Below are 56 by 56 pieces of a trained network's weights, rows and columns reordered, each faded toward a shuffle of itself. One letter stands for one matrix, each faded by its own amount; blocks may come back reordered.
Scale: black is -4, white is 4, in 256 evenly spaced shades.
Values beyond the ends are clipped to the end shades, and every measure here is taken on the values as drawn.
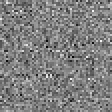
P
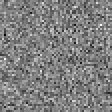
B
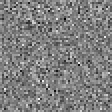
B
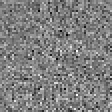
P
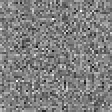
B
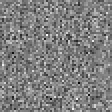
P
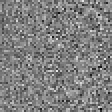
B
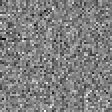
B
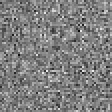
B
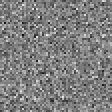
P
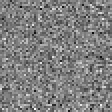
P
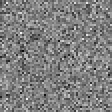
B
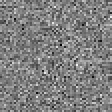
B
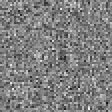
P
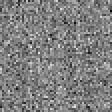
B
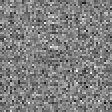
P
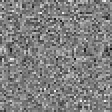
P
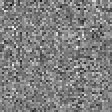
P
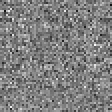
P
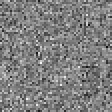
B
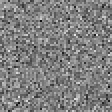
B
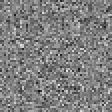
B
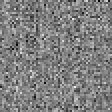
B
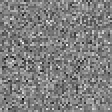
P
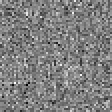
B
